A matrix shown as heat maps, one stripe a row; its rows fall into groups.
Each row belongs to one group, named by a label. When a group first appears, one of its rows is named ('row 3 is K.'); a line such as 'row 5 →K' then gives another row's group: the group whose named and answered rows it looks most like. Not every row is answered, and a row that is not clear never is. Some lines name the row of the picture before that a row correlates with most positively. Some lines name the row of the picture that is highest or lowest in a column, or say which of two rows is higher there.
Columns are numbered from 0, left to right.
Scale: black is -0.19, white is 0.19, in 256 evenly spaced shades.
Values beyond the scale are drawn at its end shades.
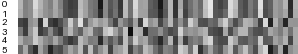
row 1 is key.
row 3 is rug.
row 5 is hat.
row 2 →hat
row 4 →key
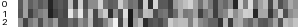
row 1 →hat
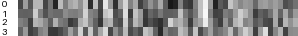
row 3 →hat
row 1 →rug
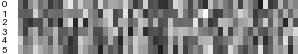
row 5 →key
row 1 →rug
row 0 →hat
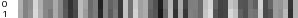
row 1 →key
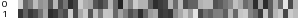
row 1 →hat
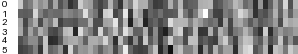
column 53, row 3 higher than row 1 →No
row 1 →rug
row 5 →hat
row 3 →hat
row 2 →rug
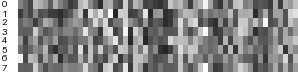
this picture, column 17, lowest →6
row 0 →rug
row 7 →rug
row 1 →hat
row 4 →rug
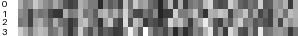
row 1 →hat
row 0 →key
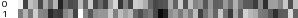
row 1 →hat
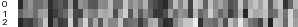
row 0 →hat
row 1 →hat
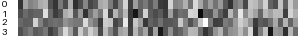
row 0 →hat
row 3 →hat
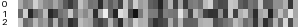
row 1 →hat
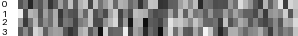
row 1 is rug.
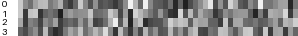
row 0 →key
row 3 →hat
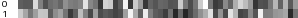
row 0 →rug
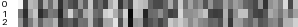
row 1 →rug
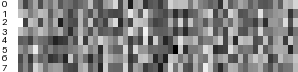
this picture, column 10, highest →6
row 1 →key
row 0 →rug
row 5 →key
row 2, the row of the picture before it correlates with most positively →0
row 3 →key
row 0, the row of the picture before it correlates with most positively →2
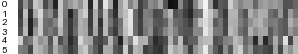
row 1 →key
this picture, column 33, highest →5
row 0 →key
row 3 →key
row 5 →rug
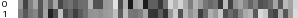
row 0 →rug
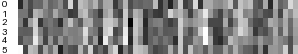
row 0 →hat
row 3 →rug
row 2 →rug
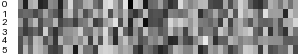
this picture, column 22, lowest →0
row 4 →key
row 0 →rug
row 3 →hat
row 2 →rug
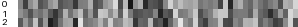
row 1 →hat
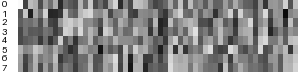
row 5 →key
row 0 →rug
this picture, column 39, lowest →1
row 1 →hat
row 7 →rug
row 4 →hat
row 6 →rug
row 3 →hat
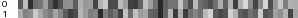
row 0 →hat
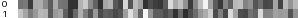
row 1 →key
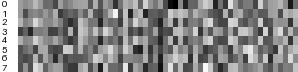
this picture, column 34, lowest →6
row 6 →hat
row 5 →hat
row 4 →key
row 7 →key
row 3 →hat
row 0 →key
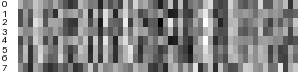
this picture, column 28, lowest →2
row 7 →hat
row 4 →key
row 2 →key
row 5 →key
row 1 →key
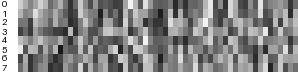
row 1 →key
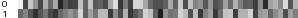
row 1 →hat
